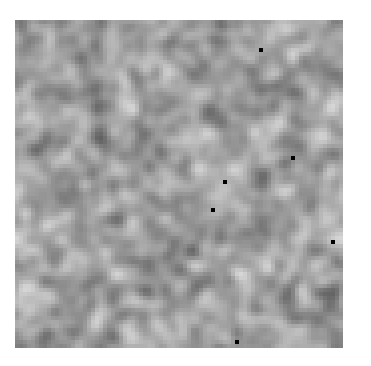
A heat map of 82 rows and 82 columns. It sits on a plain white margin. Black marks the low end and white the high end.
Six lone cells stand out, each far lower than its neighbours. Overall the values sit about 60% of the way up the scale. No overall slope runs across the table. The distribution is heavy-tailed on both sides. No regular stripes run through it. No single row or column stands out from its neighbours.
